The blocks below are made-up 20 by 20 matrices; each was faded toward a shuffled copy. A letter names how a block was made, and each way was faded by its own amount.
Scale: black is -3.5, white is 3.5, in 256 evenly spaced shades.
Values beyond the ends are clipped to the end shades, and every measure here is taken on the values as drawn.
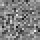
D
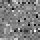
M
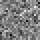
D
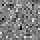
M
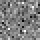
M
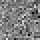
D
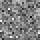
D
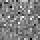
M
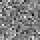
D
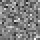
D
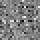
M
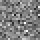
D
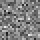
D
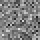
D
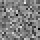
D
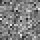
D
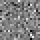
M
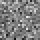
D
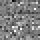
M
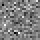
M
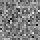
D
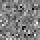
M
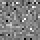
M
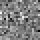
M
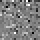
M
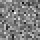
D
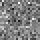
D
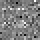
M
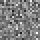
D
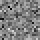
D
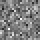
D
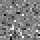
M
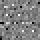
M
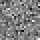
D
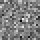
D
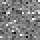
M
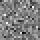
D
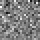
M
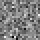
D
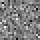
D
